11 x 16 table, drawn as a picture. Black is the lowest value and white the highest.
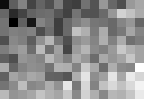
Ninth with the lowest average: top left. Stripes: none. Odd rows or columns: none. Ninth with the highest average: bottom right. Slope: up to the bottom right. Mirror symmetry: none.
